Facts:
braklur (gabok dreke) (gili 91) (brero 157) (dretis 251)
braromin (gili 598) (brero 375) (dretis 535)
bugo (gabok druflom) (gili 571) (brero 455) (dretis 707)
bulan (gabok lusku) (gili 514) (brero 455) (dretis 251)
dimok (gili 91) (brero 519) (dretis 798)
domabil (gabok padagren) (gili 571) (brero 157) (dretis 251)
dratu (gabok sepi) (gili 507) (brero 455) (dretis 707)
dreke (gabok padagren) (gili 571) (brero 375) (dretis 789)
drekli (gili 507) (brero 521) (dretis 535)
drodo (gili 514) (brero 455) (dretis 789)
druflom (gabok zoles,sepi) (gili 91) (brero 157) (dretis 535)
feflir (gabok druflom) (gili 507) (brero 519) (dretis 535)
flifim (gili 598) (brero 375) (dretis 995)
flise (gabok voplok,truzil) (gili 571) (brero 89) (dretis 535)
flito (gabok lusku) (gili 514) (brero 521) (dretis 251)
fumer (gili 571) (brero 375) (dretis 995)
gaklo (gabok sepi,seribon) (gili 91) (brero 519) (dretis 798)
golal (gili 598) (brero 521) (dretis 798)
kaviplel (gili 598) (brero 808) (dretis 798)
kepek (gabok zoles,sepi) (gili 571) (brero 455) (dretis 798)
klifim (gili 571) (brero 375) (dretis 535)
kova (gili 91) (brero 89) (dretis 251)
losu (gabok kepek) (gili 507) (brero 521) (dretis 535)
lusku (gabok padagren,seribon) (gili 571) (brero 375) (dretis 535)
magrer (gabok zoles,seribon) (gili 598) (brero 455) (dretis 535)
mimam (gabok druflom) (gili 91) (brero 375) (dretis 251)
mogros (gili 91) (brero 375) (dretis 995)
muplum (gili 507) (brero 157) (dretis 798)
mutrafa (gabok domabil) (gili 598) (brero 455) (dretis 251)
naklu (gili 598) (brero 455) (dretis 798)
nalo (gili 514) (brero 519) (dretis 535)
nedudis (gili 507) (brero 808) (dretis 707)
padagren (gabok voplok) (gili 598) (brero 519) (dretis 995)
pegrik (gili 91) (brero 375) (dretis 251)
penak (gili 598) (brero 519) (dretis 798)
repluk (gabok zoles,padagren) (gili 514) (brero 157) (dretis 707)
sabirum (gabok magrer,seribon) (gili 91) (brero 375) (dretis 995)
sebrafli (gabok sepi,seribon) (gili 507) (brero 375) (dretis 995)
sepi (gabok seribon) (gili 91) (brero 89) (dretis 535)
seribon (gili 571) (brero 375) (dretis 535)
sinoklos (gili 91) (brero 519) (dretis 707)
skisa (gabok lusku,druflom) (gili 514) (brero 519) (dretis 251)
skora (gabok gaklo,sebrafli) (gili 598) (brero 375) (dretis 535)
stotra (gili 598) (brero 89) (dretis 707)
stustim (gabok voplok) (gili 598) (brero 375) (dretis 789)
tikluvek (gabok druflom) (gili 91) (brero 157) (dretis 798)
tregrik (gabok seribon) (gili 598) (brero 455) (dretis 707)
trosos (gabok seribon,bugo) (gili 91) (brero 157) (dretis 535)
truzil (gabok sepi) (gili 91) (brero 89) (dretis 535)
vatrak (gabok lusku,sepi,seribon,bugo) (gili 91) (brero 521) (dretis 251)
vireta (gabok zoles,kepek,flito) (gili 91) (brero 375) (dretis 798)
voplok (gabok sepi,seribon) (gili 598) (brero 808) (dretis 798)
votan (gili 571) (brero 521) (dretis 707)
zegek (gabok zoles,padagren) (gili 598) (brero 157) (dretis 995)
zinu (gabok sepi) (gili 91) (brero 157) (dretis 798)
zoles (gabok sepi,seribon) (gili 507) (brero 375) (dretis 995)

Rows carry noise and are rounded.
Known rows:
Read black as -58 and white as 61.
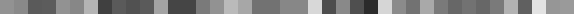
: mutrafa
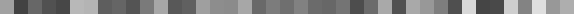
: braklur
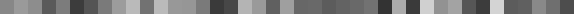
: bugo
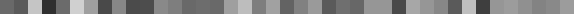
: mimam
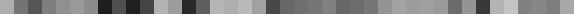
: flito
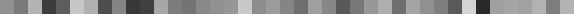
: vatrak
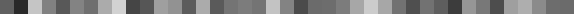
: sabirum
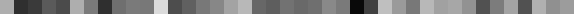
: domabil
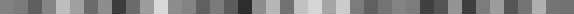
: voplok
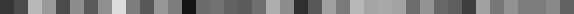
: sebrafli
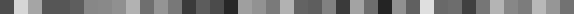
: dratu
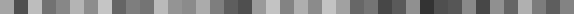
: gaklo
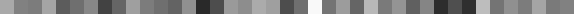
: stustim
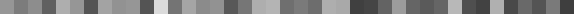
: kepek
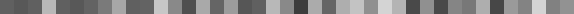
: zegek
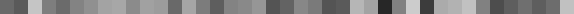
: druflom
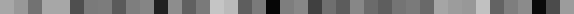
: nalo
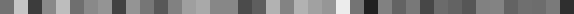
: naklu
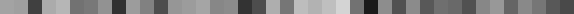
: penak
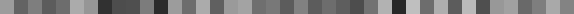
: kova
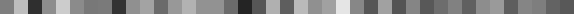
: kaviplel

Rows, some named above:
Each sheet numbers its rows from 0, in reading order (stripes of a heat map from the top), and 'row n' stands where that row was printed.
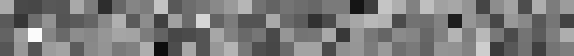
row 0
domabil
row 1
mogros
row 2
feflir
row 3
braromin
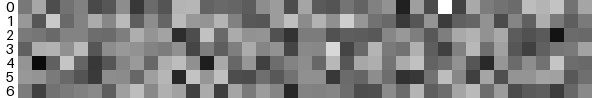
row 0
repluk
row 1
gaklo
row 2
klifim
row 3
magrer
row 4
padagren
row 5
sinoklos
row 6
lusku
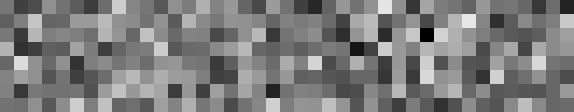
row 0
fumer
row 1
trosos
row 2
sepi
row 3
domabil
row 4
tregrik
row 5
bugo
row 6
lusku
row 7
vireta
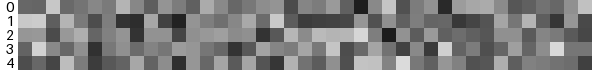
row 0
truzil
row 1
drodo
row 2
penak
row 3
tregrik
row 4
flifim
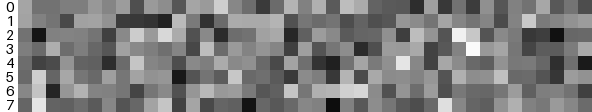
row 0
dimok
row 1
bulan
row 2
seribon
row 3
flise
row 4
fumer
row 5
drekli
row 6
golal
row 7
nedudis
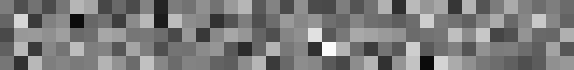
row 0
pegrik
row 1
stotra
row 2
skora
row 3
muplum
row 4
sepi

